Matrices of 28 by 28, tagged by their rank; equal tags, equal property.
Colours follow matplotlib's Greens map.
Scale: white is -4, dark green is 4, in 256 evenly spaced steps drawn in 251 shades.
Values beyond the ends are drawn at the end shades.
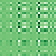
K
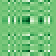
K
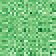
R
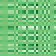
K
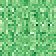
R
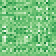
R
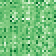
R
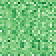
R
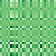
K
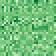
R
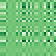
K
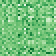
R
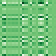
K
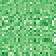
R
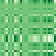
K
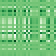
K
